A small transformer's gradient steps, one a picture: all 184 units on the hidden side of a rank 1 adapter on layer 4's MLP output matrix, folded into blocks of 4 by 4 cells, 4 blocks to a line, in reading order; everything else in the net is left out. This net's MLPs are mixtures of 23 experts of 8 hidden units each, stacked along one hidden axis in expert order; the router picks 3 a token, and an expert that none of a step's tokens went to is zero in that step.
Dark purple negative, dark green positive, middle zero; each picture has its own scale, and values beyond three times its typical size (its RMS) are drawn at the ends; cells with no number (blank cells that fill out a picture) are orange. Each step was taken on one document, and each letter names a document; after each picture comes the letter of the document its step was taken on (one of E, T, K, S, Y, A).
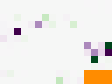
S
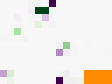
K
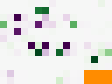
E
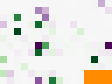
E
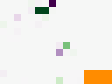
K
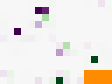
E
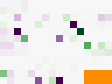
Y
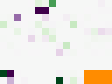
K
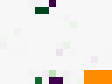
Y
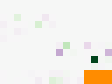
S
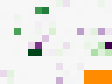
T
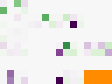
Y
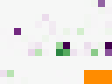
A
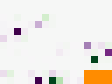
S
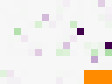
A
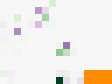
E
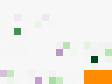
S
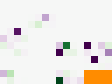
S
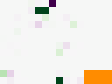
K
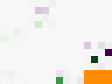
S
